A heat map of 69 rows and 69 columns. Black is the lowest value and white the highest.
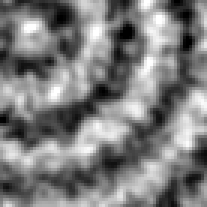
No lone cell stands out from its neighbours. Concentric rings centre on the top left. No overall slope runs across the table.
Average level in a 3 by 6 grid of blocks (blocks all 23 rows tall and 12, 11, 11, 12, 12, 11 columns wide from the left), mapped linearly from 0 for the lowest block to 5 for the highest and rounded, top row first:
1 0 4 0 5 0 | 2 2 2 3 2 4 | 2 3 3 2 3 1
